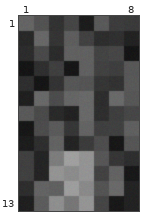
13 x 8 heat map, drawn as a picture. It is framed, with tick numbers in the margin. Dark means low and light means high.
Average level on the scale: 30%. Odd patch: higher, in the bottom middle. Ninth with the highest average: bottom middle.
